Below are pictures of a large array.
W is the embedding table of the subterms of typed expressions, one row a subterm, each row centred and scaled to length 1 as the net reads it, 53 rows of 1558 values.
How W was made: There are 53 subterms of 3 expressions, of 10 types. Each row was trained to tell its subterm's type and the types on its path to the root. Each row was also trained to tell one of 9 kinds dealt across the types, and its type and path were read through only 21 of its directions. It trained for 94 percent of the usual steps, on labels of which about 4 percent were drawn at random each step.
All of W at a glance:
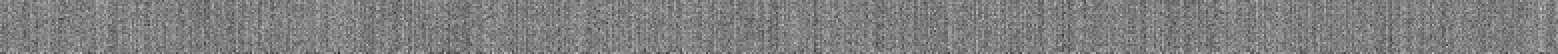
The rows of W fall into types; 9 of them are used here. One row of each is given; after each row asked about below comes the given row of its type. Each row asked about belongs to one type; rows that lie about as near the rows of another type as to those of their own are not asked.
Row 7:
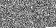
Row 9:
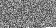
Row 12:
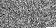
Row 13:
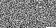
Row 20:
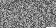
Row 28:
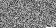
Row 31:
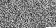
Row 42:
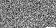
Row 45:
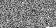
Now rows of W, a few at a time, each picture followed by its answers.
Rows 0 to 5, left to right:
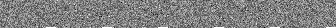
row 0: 31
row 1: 12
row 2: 12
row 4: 31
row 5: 45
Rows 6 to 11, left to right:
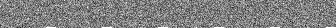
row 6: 9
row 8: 9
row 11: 28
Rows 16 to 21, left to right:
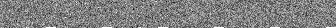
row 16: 31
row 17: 9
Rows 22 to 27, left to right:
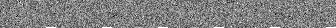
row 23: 31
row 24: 7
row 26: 28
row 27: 9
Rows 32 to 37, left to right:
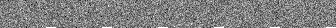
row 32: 45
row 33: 28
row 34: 42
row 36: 45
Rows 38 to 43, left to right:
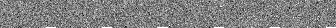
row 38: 20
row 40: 7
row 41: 28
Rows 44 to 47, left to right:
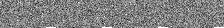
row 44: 9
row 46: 7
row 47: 31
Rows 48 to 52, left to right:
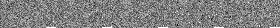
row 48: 20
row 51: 7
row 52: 45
